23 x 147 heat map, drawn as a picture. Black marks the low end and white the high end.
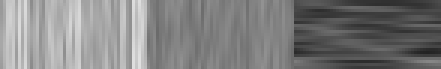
It is made of 1 by 3 panels. Panel 1,1: high, streaked downward. Panel 1,2: middling, streaked downward, faint in contrast. Panel 1,3: low, streaked across.
